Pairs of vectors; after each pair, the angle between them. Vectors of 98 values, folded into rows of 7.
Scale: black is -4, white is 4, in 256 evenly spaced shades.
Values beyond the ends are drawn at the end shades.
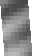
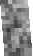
partly opposed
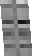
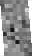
orthogonal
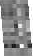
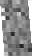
orthogonal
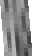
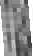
nearly parallel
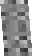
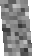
partly aligned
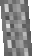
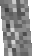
partly opposed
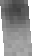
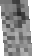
partly aligned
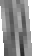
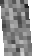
partly opposed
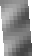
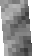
nearly parallel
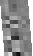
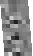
nearly parallel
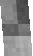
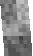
nearly opposite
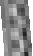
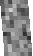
partly aligned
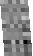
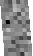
orthogonal
